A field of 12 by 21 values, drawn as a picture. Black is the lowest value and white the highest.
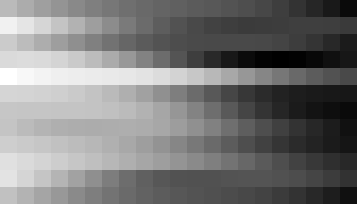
On average the colour sits 50% of the way up the scale. The middle left is the ninth with the highest average. There is an overall slope up to the left. The top right is the ninth with the lowest average. Streaks run across, left to right.
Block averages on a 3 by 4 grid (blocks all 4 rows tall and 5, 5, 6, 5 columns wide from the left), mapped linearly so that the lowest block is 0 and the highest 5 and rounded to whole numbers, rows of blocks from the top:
4 2 1 0 / 5 4 2 0 / 5 3 2 0
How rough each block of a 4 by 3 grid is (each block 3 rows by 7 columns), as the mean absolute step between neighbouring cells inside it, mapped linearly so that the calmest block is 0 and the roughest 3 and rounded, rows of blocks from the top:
100 / 132 / 000 / 110
